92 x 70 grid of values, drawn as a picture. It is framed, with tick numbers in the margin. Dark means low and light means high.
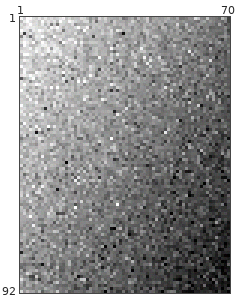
The halves do not mirror each other. No single row or column stands out from its neighbours. The grain is fine, like static. There is an overall slope up to the top left.
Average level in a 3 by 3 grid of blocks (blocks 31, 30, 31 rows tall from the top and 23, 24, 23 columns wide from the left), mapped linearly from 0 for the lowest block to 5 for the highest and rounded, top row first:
5 4 2 / 4 3 1 / 3 1 0
